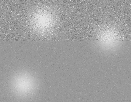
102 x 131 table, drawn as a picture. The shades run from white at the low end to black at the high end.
Odd rows or columns: none. Seam: horizontal, 40% of the way down, the bottom part calmer. Dips: three. Mirror symmetry: none. Histogram: skewed, a long tail of low values. Slope: none.
